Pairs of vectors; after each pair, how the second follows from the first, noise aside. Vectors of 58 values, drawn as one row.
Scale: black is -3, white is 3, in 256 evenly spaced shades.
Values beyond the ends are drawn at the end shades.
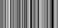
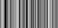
reversed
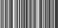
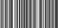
copied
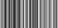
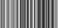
reversed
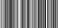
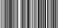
copied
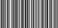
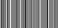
partly zeroed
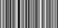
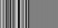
partly zeroed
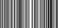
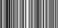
reversed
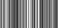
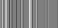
partly zeroed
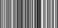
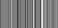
partly zeroed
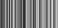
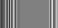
partly zeroed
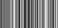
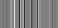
partly zeroed
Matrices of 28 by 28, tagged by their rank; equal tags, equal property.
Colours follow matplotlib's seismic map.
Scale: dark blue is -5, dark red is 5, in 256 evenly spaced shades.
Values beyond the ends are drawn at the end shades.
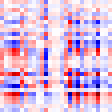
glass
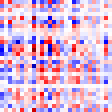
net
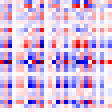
glass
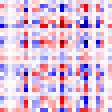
glass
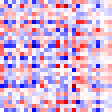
net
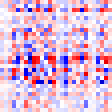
net
